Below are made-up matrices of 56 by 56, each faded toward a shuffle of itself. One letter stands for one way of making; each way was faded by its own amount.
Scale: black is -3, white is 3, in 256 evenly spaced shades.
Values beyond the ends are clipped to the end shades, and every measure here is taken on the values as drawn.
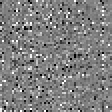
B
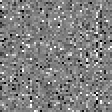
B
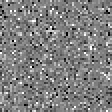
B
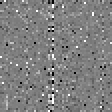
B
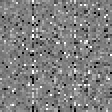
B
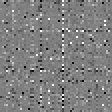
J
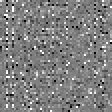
B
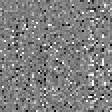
B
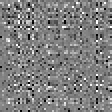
J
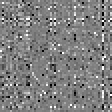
J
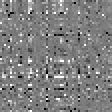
J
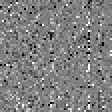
B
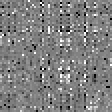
J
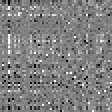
J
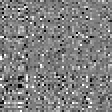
J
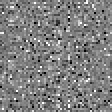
B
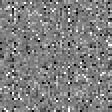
B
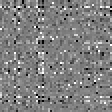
J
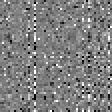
J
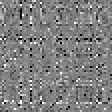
J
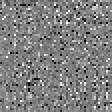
B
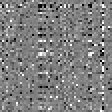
J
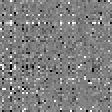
J
